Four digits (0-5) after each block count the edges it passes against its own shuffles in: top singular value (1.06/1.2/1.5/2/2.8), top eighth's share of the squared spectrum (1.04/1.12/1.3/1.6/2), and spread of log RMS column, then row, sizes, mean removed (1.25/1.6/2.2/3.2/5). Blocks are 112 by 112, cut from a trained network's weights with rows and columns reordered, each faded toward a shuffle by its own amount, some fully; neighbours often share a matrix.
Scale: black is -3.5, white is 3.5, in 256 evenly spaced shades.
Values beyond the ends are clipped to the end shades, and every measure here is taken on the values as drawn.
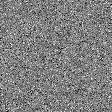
1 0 0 0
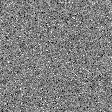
1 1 0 0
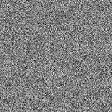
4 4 2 1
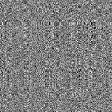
4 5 3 2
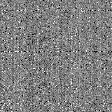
3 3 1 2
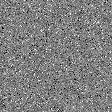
0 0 0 0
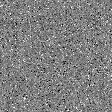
0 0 0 0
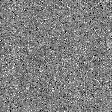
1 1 0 1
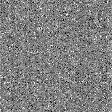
2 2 0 2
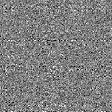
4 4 2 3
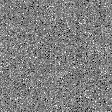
2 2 0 1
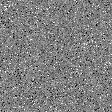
0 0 0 0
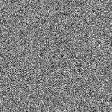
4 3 1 1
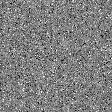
0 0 0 0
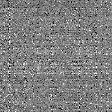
3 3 3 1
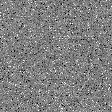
0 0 0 0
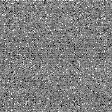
2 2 2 1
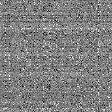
3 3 3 2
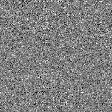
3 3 1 2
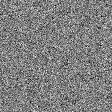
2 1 0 0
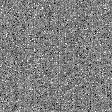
2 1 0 0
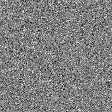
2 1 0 0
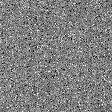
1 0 0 0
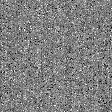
2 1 0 0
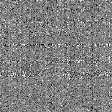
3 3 1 3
